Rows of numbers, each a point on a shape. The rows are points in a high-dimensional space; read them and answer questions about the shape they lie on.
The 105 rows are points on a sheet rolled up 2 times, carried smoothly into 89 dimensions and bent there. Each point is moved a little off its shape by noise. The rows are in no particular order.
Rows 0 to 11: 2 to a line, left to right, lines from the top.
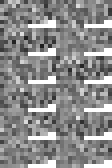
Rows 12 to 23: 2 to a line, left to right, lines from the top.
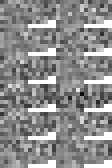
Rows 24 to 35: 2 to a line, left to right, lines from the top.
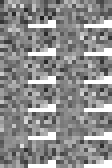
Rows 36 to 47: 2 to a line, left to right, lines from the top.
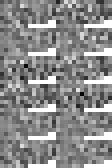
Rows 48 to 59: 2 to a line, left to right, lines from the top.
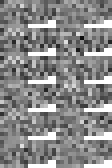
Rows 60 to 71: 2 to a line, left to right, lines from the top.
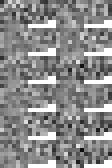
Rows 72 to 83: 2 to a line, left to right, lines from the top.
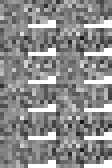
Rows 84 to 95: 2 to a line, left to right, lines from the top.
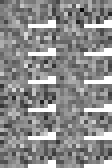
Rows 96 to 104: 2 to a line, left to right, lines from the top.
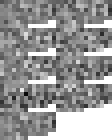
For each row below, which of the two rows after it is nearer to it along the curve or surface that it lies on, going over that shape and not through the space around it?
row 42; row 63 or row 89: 63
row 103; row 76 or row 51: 76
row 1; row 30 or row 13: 13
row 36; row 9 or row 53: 53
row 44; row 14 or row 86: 14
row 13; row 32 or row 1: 32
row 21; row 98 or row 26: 98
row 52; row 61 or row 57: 57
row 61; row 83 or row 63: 63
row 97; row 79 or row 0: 79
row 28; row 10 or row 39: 39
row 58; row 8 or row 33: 33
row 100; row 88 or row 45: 88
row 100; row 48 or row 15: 15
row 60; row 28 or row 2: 2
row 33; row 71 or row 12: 12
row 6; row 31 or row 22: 22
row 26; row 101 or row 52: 52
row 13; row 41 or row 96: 41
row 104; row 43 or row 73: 73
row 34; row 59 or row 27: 59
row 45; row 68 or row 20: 20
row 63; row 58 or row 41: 41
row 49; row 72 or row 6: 6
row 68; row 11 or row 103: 103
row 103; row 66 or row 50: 50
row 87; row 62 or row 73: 73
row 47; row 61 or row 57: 61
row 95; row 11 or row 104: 11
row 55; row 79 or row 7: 7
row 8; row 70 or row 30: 30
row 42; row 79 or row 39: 39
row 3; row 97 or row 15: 97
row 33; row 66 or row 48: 66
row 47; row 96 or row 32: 96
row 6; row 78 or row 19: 78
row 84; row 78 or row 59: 59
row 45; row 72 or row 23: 23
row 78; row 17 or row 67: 17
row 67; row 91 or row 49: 91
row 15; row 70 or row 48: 70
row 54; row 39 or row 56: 39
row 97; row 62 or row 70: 70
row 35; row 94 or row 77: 77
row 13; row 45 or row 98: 98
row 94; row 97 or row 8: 97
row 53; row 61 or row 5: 61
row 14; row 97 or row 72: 97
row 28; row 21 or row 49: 21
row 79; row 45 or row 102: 45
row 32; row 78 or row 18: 18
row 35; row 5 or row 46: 5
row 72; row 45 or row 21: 21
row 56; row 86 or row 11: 11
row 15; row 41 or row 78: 41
